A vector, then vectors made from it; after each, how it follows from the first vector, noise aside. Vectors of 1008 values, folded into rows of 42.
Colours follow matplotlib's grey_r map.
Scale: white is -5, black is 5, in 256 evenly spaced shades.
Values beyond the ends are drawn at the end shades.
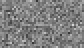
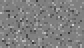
partly zeroed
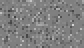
partly zeroed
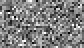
scaled up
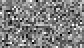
scaled up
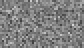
sign-scrambled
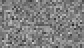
negated
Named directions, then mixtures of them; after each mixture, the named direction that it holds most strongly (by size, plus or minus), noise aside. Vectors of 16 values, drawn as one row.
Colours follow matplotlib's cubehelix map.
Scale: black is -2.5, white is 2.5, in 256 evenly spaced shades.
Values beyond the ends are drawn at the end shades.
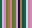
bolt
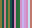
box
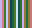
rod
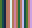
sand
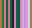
box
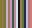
bolt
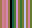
sand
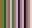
sand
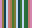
rod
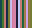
rod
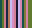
rod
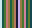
bolt
